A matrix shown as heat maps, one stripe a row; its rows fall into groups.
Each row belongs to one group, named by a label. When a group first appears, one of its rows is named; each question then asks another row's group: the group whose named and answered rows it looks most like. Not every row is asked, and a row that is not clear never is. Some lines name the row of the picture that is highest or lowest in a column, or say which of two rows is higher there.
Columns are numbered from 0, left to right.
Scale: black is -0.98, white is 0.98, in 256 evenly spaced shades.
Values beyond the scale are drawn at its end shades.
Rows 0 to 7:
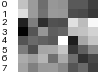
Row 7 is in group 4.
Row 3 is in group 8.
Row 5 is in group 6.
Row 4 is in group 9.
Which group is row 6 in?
4
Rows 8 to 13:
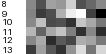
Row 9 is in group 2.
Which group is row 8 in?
6
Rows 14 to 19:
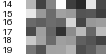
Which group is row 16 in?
9
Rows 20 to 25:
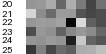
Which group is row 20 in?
4
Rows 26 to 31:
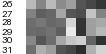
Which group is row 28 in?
9
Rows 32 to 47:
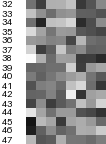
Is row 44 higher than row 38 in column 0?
No
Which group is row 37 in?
2
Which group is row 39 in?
9
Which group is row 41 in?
2
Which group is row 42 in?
9
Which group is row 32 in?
6
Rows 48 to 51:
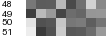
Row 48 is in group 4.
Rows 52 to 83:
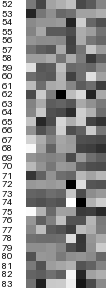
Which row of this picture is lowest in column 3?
62
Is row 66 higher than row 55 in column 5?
No
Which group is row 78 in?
9
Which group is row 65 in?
2
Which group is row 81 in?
6
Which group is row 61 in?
4
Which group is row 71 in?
8
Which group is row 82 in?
9
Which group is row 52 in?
6
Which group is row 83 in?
6
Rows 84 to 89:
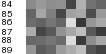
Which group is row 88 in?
9
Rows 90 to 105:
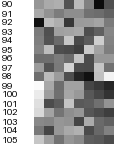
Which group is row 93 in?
6
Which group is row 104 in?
6
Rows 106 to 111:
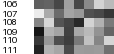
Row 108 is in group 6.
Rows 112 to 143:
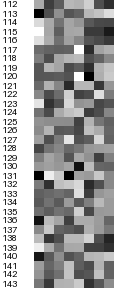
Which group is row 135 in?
9
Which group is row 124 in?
6
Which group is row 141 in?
4
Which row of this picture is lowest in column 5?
120
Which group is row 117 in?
9
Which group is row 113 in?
8
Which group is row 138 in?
2
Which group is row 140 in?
8
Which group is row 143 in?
6
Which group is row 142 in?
4
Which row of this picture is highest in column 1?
131
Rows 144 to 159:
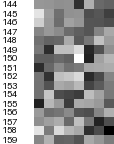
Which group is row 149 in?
6
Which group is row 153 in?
6
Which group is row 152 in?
6
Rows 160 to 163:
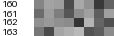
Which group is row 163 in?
6
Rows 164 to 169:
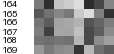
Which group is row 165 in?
2
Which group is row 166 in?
6
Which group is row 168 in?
9
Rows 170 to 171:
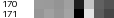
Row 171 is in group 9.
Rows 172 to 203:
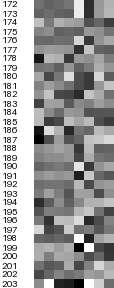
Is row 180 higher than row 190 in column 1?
No
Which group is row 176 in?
9
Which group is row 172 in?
9
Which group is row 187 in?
8
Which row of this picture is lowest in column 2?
203
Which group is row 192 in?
9
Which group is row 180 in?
4
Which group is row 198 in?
9
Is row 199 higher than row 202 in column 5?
Yes
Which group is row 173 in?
9
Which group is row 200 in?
4
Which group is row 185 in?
2
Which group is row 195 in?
2
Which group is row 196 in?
6
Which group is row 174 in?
4
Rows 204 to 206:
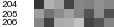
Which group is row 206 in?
6
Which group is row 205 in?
4
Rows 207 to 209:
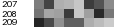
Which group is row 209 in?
8
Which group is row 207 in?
6
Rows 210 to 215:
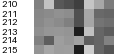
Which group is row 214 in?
6
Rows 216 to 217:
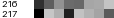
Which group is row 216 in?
8
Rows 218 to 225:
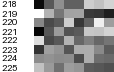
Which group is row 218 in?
8
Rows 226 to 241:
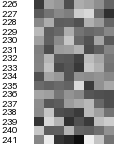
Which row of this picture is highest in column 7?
239
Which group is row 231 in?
6
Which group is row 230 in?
4
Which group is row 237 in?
2
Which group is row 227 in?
2
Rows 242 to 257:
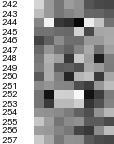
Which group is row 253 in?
6
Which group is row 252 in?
6
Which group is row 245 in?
9
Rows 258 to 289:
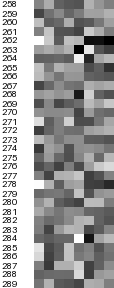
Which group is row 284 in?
9
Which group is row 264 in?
9
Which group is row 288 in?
9
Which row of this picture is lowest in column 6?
262
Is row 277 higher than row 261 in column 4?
Yes
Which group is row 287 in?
6
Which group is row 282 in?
2
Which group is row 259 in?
8
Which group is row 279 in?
9
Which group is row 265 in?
4
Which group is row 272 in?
8
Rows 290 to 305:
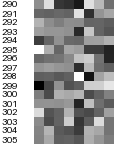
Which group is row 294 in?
8
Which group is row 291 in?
9
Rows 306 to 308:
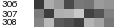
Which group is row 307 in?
6
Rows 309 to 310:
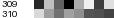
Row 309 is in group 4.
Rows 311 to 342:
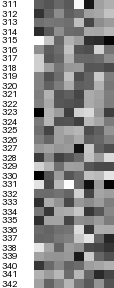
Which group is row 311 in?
9
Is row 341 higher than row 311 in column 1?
Yes
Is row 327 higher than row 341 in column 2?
No
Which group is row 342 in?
4
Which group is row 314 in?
8
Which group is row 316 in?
4
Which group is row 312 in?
8
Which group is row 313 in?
9
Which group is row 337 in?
2
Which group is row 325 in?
6
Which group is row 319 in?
4
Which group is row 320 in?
4
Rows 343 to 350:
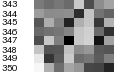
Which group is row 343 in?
9
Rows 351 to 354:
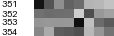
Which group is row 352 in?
9
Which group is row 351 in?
8
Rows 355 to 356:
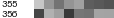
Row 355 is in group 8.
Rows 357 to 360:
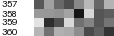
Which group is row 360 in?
4
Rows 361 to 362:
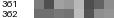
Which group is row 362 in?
9
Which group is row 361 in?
6
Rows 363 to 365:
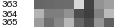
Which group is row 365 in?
4
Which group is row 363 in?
9
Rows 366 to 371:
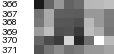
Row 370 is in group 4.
